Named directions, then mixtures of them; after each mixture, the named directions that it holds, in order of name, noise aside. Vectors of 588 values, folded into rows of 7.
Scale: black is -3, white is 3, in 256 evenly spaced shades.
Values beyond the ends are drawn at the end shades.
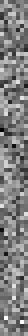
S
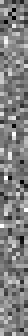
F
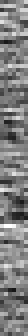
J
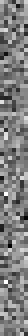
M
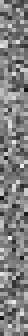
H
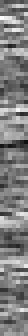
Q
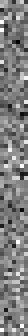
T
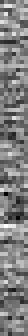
J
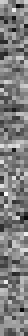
M, Q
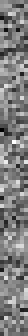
H, Q, S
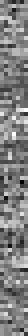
F, M, Q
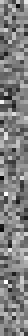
M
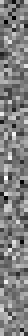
F, M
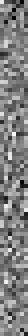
F, H, M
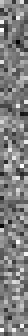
T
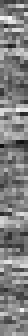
Q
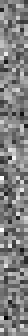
M, S, T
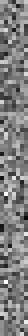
M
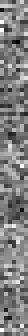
J, T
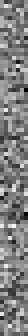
H, J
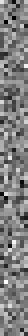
F, M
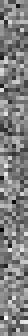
M, S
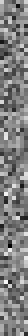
M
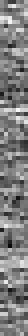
J, M, Q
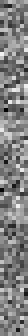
H, J, S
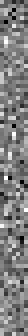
F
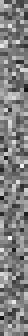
H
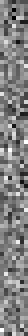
F, T
